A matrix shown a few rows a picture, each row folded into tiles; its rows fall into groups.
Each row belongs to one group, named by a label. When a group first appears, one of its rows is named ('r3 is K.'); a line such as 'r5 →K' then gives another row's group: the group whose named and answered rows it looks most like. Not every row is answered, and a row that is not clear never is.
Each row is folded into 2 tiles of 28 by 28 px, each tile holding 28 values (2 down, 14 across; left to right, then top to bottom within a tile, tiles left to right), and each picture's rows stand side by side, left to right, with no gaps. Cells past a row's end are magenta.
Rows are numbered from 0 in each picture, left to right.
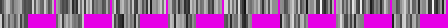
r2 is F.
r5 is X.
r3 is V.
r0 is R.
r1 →V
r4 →V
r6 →X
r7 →X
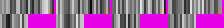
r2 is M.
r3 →V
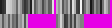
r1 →X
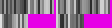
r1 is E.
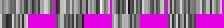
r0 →F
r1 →R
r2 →V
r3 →E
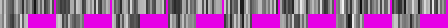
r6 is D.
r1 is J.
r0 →M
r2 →E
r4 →V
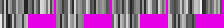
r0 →F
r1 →E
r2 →V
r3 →E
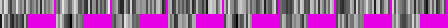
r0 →D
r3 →F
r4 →M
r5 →J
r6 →J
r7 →M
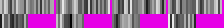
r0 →D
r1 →R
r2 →E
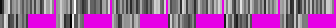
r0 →R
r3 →J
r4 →D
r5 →V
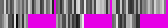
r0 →M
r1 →F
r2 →V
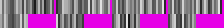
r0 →M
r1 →R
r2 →M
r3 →M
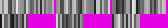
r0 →D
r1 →F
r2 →J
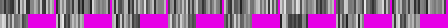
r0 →J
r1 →M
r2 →E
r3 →E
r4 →V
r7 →M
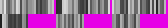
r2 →D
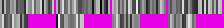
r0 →E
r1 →D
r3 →J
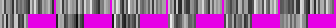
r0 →V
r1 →X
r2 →D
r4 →J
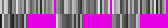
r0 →D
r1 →F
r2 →D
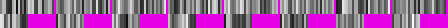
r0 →E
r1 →X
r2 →R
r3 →E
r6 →R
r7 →M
